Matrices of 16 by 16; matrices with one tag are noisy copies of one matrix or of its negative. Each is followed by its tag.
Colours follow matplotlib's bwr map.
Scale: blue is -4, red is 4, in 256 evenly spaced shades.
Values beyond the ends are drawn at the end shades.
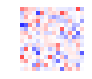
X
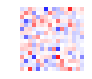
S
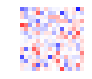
X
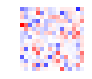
X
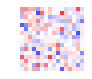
X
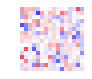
X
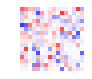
X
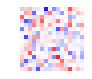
S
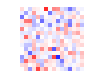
S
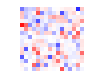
X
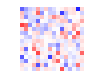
X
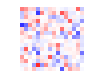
X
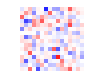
S
